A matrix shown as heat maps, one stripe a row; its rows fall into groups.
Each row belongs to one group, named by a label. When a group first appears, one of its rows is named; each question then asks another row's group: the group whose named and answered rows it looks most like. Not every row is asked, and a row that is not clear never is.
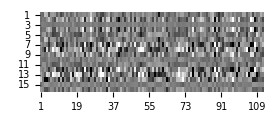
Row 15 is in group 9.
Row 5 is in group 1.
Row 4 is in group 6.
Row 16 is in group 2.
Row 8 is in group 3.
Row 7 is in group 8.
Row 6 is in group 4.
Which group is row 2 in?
6
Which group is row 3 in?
1
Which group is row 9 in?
6
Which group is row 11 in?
1
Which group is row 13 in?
3
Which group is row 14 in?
2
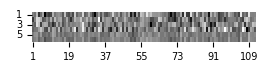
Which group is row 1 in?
1
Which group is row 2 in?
9
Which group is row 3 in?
4
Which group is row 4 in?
6
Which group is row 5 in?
1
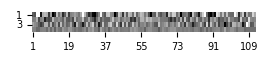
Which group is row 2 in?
1
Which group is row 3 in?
8
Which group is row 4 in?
2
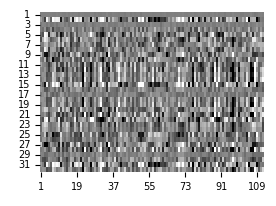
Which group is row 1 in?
6
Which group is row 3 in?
1
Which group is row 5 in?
4
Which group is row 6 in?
9
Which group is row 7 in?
9
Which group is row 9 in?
2
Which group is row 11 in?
8
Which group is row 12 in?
8
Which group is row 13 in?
8
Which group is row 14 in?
8
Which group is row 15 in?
3
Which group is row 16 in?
2
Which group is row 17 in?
1
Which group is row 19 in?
8
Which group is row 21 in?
8
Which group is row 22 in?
4
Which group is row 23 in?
9
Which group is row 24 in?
9
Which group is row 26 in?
1
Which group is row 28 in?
8
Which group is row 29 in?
2
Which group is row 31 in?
3
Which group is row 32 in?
8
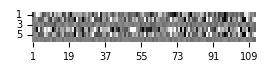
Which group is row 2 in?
8
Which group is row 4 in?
3
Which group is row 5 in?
8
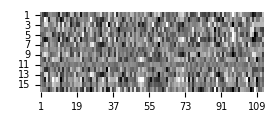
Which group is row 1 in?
2
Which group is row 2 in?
4
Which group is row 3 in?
9
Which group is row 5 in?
6
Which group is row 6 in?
2
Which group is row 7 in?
4
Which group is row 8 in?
9
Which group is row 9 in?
9
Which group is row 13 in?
4
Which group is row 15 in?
3
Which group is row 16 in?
8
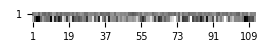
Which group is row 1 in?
1
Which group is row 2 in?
2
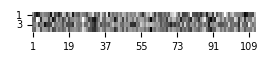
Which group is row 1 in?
2
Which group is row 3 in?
1
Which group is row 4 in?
4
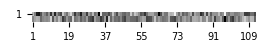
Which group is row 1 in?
2
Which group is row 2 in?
9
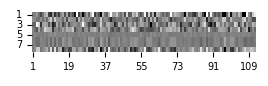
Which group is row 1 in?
8
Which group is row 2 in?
6
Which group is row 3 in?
4
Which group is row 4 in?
3
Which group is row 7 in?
2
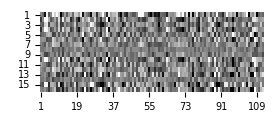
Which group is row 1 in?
3
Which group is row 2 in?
9
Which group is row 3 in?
4
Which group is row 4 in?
9
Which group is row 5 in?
6
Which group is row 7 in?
3
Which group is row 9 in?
2
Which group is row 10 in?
9
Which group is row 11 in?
8
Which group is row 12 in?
3
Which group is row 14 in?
1
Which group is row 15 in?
4
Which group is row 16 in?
8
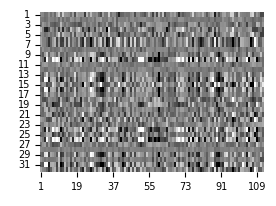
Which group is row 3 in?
1
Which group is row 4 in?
2
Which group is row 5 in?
6
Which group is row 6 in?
8
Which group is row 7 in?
8
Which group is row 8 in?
1
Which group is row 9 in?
4
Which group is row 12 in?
2
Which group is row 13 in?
4
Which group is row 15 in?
8
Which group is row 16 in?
4
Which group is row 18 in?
2
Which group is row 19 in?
1
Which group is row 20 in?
4
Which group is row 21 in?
6
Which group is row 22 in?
8
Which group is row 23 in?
9
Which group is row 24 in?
3
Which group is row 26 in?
3
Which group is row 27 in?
1
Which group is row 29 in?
4
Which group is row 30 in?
6
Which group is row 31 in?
4
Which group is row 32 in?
8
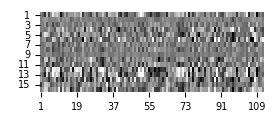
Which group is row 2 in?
9
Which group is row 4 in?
6
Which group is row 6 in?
8
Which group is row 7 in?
6
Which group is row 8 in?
1
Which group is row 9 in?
6
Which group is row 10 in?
4
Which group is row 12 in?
3
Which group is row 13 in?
3
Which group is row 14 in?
8
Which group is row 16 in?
9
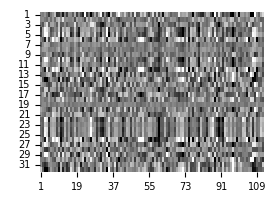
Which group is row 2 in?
6
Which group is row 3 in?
4
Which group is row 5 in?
9
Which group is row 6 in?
3
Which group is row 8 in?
9
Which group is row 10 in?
9
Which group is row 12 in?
3
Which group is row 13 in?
6
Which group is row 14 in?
2
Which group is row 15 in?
8
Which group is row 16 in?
4
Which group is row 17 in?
1
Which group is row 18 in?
6
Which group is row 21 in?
3
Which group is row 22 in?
4
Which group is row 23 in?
4
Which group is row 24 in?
4
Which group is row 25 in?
4
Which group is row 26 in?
3
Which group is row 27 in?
9
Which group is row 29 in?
9
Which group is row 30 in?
6
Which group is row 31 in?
2
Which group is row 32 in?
2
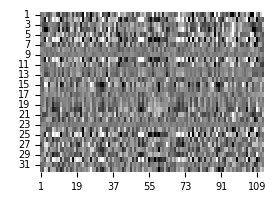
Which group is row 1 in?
8
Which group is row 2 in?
3
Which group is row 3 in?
2
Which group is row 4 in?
2
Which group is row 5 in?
6
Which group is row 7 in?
6
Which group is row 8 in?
6
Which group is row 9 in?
1
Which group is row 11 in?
6
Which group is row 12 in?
2
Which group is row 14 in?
9
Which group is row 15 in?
4
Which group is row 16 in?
4
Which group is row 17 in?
9
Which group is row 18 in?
1
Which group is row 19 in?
1
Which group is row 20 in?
1
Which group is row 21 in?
2
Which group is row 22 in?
6
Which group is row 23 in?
1
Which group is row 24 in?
8
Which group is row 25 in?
3
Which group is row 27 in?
9
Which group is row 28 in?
4
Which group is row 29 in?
1
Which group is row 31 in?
6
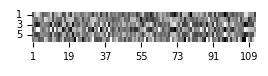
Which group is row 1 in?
9
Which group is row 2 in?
3
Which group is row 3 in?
2
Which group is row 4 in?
9
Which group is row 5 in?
2
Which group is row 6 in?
8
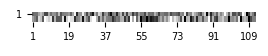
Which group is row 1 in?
6
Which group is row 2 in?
3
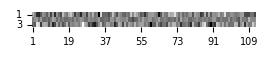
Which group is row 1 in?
2
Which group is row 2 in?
1
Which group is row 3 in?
4
